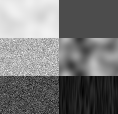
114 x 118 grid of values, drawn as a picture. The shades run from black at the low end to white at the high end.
The table splits into 3 rows of 2 panels. Panel 1,1: very high, smooth, faint in contrast. Panel 1,2: low, flat. Panel 2,1: high, fine-grained. Panel 2,2: middling, smooth, strong in contrast. Panel 3,1: low, fine-grained. Panel 3,2: very low, streaked downward, faint in contrast.
